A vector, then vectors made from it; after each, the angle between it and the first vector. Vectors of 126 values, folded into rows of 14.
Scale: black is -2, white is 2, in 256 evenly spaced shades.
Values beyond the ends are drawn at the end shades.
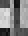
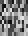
orthogonal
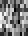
partly aligned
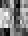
nearly parallel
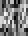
partly aligned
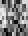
partly aligned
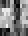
nearly parallel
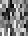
partly opposed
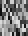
orthogonal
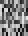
orthogonal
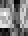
nearly parallel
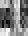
nearly opposite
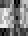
nearly parallel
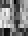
nearly parallel
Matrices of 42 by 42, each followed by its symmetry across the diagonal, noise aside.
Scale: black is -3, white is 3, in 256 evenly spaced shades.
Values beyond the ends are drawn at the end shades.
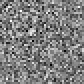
symmetric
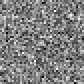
neither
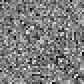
symmetric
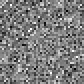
symmetric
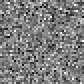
neither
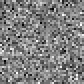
neither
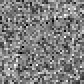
symmetric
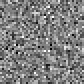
antisymmetric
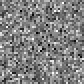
neither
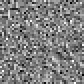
antisymmetric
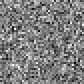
neither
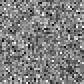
symmetric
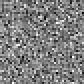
antisymmetric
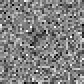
symmetric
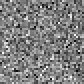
antisymmetric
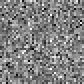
neither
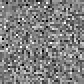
antisymmetric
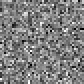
antisymmetric
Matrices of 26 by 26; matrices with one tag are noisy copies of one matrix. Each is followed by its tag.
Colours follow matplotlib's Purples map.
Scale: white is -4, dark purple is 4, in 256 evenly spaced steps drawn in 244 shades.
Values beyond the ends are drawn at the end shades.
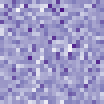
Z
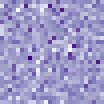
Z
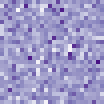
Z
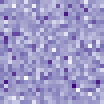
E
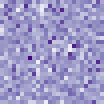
Z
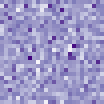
Z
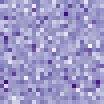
E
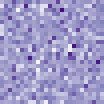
Z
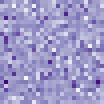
E
